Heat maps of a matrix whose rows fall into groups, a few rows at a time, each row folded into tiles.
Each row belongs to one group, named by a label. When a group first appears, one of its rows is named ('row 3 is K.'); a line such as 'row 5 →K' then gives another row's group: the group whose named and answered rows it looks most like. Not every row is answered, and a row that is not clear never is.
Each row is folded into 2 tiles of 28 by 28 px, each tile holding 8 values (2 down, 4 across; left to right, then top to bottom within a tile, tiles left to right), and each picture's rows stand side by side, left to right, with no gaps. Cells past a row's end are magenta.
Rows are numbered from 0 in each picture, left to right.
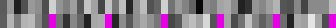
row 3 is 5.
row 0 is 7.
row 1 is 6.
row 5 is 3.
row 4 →7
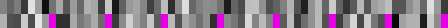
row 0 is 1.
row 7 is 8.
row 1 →6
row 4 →1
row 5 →7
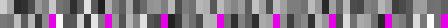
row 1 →1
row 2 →3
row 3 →6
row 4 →6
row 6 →7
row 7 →1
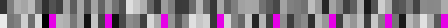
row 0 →1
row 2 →6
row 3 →1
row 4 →1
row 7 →3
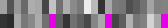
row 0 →6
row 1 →6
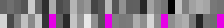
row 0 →1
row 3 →8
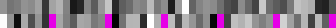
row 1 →7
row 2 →8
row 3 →3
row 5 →1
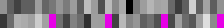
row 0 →5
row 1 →6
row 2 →7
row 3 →5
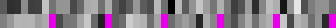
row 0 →5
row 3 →8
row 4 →5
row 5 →3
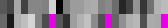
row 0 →3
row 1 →3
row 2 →5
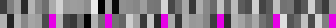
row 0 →3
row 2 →8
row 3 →3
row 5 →1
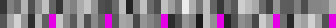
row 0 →8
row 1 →1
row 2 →7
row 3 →6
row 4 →6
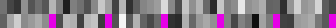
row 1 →5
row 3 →6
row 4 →6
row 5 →3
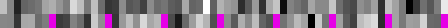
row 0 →7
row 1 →6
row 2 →5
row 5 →8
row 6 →1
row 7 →7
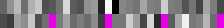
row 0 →3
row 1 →7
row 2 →8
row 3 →5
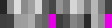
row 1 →6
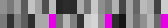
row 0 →6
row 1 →5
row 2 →6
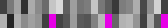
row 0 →3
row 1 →6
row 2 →8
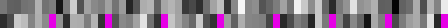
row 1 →3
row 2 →7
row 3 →7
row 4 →3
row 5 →6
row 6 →6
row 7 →8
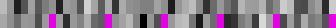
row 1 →3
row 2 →8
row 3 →8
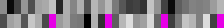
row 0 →5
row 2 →5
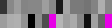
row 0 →8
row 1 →8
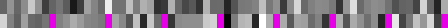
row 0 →1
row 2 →1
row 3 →5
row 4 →8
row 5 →3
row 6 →3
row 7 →1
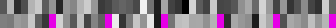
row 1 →1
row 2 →1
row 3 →5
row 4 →8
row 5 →5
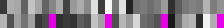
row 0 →3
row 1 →6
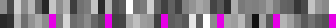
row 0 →6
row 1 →7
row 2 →3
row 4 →8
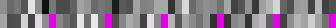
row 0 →1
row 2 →8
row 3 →3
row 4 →5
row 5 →5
